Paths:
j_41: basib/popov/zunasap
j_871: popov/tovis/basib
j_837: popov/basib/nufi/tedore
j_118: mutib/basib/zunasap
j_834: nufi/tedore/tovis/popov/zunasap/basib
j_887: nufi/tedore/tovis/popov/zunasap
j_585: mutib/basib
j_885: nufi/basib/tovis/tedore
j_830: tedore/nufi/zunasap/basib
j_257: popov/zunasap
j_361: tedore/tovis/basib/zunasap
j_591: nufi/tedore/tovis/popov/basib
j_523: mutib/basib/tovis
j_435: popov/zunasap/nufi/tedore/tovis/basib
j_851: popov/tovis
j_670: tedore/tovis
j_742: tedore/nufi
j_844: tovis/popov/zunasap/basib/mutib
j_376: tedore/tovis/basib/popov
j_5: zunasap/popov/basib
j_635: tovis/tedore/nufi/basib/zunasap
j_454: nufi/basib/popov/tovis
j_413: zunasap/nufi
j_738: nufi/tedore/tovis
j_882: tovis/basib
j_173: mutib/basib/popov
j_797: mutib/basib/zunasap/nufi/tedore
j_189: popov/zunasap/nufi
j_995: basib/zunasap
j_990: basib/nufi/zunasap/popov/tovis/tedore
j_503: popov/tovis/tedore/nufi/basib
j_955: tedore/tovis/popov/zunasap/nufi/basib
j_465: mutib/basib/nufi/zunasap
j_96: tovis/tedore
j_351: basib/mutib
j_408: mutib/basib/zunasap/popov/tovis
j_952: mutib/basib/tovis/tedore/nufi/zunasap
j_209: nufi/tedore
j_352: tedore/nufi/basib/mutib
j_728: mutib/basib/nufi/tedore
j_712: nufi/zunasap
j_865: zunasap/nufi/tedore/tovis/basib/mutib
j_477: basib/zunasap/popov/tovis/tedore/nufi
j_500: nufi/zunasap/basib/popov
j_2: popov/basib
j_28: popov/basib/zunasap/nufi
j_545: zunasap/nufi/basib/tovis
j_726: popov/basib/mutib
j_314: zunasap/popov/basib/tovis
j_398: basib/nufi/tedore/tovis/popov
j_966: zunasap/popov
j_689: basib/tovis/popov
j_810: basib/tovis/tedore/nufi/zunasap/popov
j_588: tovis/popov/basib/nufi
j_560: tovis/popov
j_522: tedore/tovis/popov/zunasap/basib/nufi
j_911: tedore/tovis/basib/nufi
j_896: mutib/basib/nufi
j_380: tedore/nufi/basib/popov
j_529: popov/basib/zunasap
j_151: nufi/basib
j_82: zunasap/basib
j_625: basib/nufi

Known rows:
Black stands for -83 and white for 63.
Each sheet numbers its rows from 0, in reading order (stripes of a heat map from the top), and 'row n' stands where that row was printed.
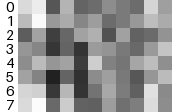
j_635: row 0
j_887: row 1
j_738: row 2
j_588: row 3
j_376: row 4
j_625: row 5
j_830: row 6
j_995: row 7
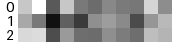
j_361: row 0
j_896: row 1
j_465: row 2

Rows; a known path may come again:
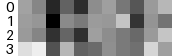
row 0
j_625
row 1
j_865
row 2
j_588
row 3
j_635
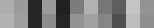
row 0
j_151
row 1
j_503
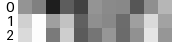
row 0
j_911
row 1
j_41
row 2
j_529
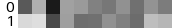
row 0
j_523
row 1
j_465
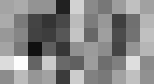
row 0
j_380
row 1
j_742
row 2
j_477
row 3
j_896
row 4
j_995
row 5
j_376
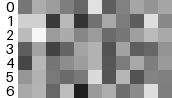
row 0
j_398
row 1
j_830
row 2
j_887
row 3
j_738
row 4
j_851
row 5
j_990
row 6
j_2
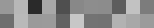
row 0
j_435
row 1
j_689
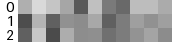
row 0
j_966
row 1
j_454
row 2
j_314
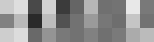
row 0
j_82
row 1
j_882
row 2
j_712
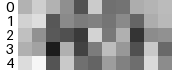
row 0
j_810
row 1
j_952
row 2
j_837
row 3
j_585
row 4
j_118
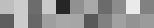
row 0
j_5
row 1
j_408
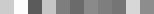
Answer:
j_361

